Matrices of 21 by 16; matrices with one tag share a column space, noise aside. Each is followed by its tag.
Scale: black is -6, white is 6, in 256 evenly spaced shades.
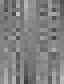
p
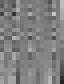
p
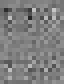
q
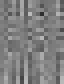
p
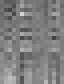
p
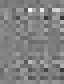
q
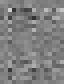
q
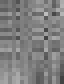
p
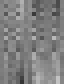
p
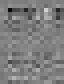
q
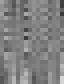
p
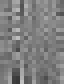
p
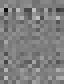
q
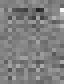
q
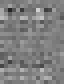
q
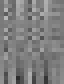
p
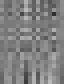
p
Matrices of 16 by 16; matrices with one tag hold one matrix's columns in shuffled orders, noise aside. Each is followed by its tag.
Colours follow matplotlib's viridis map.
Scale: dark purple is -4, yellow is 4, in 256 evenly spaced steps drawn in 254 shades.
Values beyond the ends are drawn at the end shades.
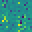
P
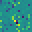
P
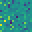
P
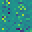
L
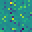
L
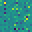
L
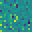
P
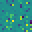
P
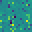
P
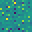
L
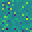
L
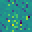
P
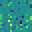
P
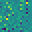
L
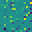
L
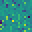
P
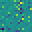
L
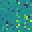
P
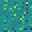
L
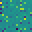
L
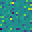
L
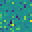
P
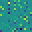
L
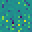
P
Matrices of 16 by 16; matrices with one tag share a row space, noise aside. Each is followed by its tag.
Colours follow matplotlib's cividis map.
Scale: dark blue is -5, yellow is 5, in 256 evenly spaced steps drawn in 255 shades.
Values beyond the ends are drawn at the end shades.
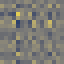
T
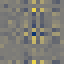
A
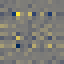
T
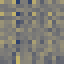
T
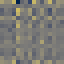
T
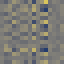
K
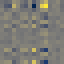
K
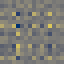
T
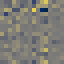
K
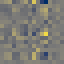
K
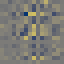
A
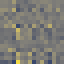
T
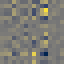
K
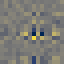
A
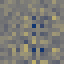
A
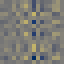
A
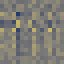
T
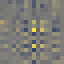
A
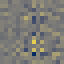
A
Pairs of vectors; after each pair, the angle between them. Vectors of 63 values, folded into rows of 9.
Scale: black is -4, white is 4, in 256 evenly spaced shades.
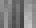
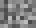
orthogonal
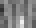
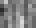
nearly parallel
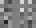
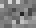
orthogonal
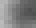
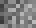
partly opposed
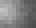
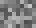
orthogonal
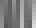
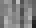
nearly opposite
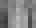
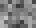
partly opposed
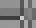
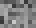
orthogonal
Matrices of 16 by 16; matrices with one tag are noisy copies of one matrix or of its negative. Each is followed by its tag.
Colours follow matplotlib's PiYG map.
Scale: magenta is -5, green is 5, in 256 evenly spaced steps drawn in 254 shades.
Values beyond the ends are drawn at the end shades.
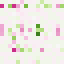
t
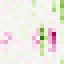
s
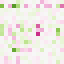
t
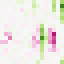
s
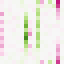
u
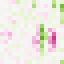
s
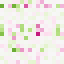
t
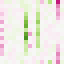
u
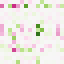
t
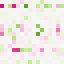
t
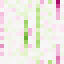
u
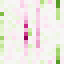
u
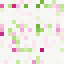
t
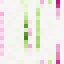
u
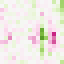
s
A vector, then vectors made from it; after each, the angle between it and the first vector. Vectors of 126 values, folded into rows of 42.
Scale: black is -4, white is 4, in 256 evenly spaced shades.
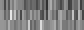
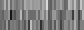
nearly opposite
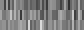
nearly parallel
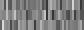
partly aligned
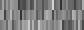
partly aligned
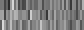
partly aligned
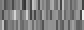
orthogonal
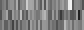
partly opposed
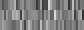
partly aligned
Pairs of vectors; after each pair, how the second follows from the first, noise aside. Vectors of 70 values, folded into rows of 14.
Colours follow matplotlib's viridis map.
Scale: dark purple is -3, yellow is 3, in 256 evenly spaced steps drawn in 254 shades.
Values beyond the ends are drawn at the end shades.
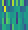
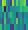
sign-scrambled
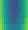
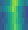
wrapped around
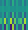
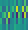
wrapped around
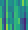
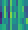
wrapped around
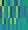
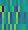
wrapped around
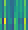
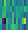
sign-scrambled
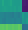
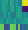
sign-scrambled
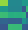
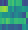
wrapped around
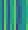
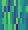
sign-scrambled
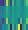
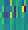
wrapped around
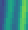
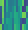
sign-scrambled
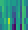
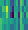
wrapped around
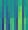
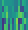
sign-scrambled
